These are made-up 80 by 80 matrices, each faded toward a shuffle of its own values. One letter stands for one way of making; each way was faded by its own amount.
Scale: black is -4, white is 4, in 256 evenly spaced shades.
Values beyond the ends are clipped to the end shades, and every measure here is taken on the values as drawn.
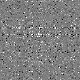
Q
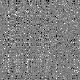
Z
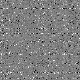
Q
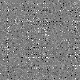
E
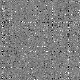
E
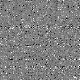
Q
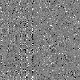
Z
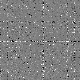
E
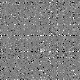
E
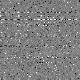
Q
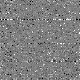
Q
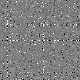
E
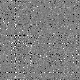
E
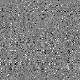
Q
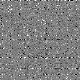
E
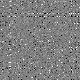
Q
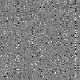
Z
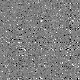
Q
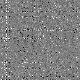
E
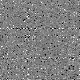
Q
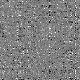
Z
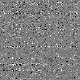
E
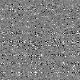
E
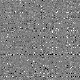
E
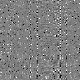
Z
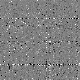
E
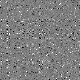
Q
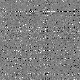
E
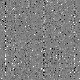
Z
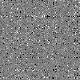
E
